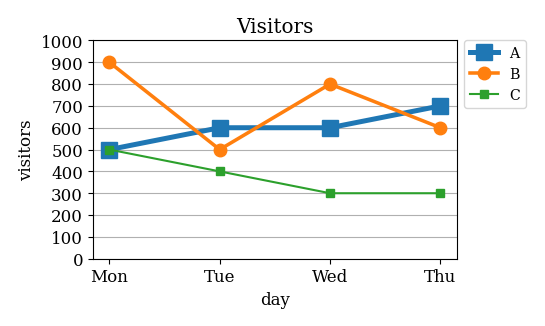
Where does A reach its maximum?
Thu
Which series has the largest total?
B
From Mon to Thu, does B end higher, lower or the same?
lower
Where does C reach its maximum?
Mon
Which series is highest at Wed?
B
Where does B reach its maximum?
Mon
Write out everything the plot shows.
Title: Visitors
x-axis: day, ticks Mon Tue Wed Thu
y-axis: visitors, ticks 0 100 200 300 400 500 600 700 800 900 1000
Legend: A, B, C
Values:
A: 500 600 600 700
B: 900 500 800 600
C: 500 400 300 300
